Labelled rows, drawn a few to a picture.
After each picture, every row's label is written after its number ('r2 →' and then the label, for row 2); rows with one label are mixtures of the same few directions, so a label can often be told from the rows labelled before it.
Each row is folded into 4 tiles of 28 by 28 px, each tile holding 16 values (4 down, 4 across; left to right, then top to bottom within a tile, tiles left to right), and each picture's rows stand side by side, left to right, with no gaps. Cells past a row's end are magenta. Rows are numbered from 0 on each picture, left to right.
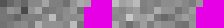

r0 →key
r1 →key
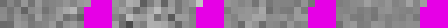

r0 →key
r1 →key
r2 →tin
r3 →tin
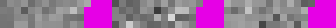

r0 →key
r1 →key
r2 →key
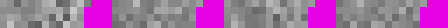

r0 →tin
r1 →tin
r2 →tin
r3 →tin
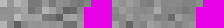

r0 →key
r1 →key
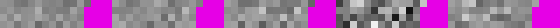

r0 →tin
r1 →tin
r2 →tin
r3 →tin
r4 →key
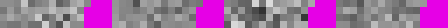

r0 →tin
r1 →tin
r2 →tin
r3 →key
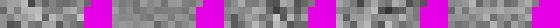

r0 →tin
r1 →tin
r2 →tin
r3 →tin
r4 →tin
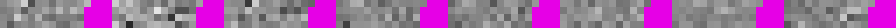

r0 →key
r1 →key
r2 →key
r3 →tin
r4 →tin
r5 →tin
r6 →tin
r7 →key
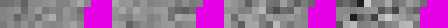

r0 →key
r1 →key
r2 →tin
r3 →key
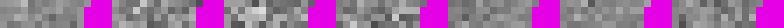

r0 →key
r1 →key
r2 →tin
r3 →key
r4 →key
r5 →key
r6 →tin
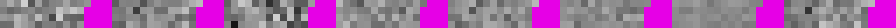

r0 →key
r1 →key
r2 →tin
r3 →tin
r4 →key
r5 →key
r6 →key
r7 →key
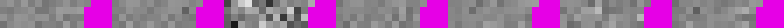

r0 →key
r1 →tin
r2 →tin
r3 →tin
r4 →key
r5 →tin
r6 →key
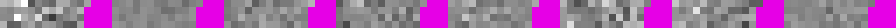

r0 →key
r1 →tin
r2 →key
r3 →tin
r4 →key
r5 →tin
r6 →key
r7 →key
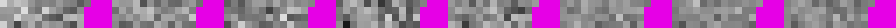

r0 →key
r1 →tin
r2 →key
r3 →tin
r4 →key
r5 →key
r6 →tin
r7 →tin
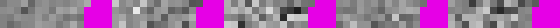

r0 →key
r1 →key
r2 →key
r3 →key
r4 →tin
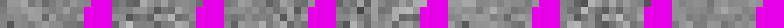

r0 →tin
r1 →key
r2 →tin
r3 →key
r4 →key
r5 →key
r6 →tin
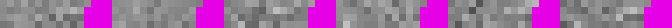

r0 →key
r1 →key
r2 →tin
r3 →tin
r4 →key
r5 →key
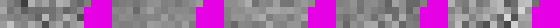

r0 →tin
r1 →key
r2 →tin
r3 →tin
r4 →tin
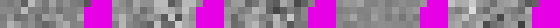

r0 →key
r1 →tin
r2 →tin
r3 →key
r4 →key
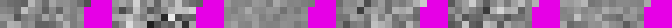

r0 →key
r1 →key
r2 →key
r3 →key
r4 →tin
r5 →key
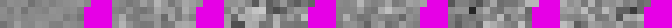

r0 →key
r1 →tin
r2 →tin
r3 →tin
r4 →key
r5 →key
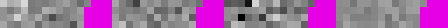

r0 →key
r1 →tin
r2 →key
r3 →tin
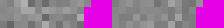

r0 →tin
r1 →tin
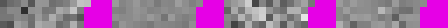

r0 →key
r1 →key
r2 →tin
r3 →key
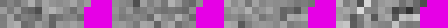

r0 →tin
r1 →tin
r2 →key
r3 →key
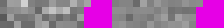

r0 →tin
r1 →key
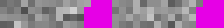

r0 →key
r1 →tin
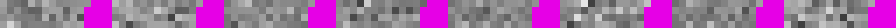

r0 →tin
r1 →key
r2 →tin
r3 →key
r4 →tin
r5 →key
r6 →tin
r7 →key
